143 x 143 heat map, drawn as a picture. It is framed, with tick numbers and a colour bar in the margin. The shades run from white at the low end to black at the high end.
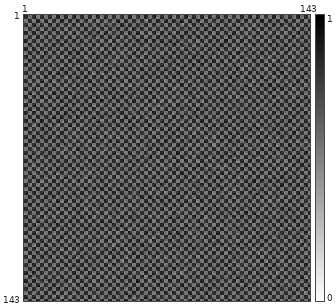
No seam splits the table. The values fall into two levels. On average the colour sits 70% of the way up the scale. The field is checkered.
